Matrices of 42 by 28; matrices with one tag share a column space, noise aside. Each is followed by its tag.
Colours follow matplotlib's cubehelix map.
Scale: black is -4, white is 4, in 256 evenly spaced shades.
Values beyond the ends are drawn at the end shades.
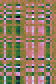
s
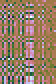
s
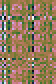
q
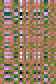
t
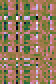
q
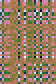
t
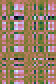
q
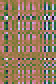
q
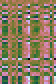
s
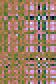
q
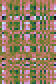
q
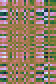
t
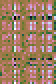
q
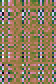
t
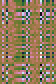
t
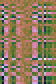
s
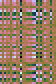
t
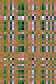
q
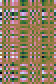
t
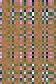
t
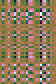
t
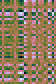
t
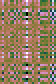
t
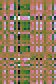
q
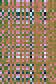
t
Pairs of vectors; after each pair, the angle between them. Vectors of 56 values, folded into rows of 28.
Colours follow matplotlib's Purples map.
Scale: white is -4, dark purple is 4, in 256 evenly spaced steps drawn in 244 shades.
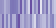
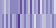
nearly parallel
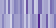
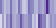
orthogonal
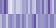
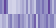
nearly parallel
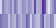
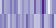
nearly parallel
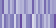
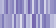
nearly opposite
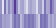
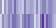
partly aligned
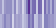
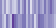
orthogonal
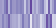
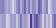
partly opposed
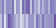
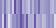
nearly opposite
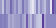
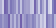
partly aligned
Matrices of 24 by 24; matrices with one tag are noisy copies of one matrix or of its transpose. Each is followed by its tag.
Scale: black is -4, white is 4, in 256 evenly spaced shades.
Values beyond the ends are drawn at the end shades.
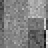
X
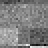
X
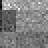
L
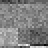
X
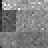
L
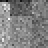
L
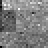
L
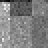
L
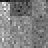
L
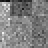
L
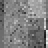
X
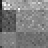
L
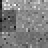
L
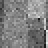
X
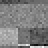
X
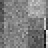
X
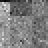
L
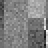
X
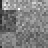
L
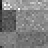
L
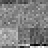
X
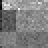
L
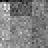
L
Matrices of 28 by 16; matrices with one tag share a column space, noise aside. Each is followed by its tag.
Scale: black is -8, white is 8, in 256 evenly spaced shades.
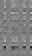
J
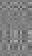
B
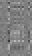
B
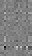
J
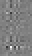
J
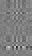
J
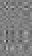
B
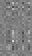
B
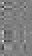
B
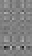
J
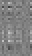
B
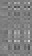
B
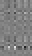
J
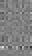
J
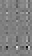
J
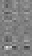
J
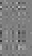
B
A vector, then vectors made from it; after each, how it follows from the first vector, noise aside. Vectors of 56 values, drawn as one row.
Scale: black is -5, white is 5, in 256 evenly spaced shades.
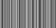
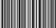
scaled up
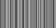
reversed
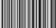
scaled up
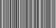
negated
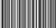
scaled up
